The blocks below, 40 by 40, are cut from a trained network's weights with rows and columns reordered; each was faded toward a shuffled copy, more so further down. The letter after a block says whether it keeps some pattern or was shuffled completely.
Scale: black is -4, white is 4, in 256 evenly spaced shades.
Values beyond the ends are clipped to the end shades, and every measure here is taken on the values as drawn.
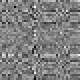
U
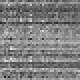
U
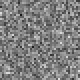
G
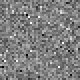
G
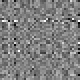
U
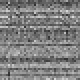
U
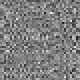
U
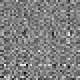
U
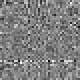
U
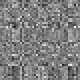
U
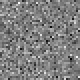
G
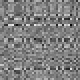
U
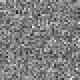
G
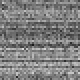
U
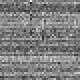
U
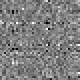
U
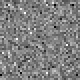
G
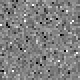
G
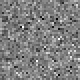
G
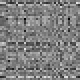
U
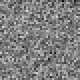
G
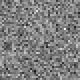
G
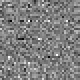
U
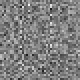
U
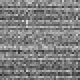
U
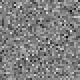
G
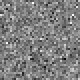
G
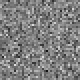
G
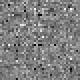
U
